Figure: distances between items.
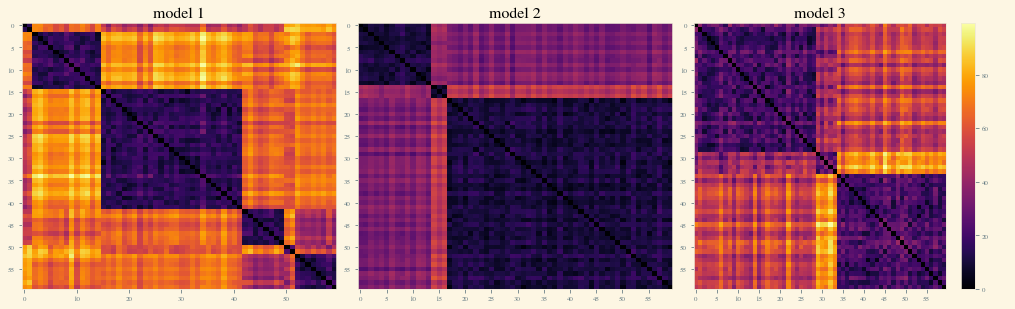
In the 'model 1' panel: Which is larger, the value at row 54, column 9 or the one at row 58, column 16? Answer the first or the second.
the first
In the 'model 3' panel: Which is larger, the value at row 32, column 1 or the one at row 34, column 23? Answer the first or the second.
the second
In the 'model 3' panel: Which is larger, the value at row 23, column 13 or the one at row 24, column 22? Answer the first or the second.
the second
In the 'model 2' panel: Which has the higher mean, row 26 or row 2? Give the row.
2
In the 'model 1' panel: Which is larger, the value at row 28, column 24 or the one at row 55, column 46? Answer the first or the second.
the second
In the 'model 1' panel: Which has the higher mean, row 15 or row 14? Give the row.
14
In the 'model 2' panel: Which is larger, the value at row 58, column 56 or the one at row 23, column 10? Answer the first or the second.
the second
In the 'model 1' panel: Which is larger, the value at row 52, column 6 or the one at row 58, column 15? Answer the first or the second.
the first
